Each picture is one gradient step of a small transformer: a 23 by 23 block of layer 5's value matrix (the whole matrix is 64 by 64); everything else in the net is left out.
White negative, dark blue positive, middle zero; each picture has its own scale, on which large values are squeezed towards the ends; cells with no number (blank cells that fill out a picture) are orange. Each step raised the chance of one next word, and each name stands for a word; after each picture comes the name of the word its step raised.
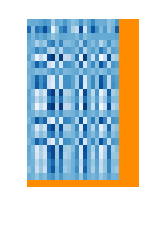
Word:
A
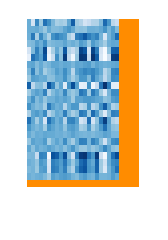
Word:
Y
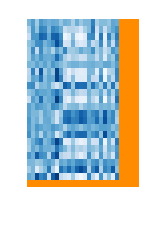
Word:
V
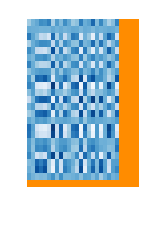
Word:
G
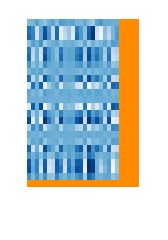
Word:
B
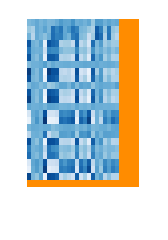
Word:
V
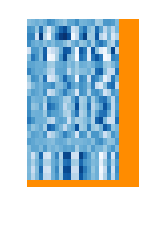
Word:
B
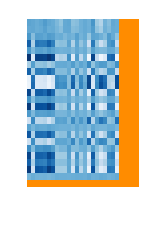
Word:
A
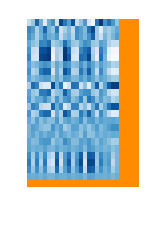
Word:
Y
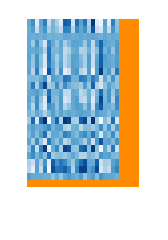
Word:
B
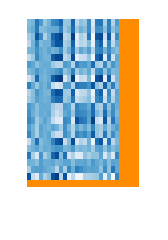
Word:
V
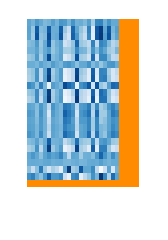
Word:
V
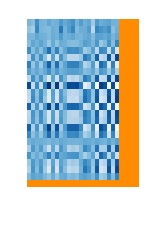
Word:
G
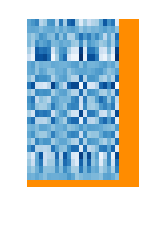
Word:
Y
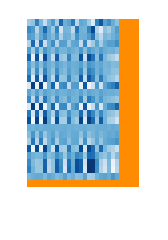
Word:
B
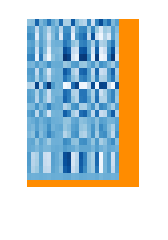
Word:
Y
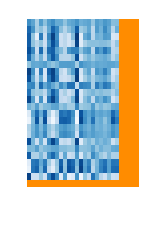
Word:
V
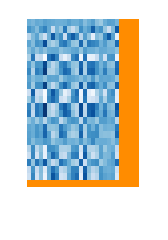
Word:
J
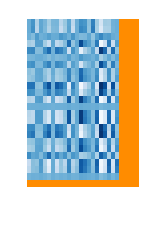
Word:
G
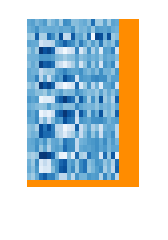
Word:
G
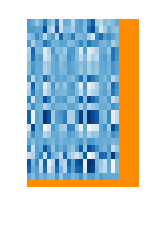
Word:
G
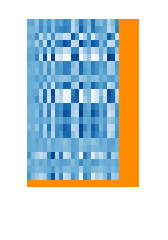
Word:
J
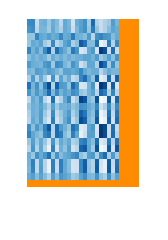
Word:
G
